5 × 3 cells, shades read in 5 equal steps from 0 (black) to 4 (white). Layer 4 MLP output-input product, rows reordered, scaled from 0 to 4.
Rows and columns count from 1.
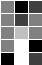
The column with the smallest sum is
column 3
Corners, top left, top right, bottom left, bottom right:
2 1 0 1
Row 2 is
2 1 2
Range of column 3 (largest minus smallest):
2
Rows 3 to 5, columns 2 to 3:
3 2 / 4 0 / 4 1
